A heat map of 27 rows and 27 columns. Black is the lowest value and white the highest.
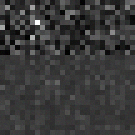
Mirror symmetry: none. Seam: horizontal, 40% of the way down, the bottom part calmer. Histogram: skewed, a long tail of high values. Grain: fine. Average level on the scale: 20%. Odd rows or columns: none. Stripes: none. Slope: none. Roughest part: top left.
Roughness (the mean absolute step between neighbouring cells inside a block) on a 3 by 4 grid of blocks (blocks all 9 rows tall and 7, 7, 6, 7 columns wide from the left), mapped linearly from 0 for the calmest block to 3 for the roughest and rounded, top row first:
3 2 2 2 / 1 1 1 1 / 0 0 0 0
